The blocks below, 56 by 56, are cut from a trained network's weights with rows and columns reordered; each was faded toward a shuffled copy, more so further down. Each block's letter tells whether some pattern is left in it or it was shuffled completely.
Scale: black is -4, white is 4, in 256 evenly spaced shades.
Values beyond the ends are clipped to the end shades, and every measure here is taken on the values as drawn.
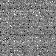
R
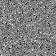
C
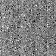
R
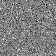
C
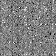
R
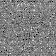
R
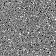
C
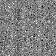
R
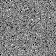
C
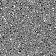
C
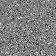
C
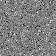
C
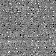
R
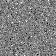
C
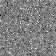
C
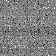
R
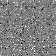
R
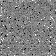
R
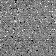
R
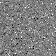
C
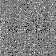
R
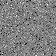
C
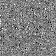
R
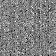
R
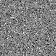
C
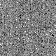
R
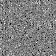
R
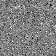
C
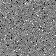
C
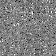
R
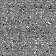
R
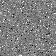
C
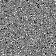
C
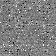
R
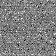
R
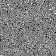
C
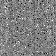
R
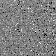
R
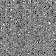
R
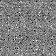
R
